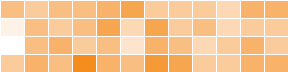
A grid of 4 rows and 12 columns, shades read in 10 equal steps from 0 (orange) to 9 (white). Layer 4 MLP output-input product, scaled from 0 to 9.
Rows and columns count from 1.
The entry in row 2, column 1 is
8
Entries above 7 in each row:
0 1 1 0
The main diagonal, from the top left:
4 4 3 0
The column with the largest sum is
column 1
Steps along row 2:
down up down down up down up down up down same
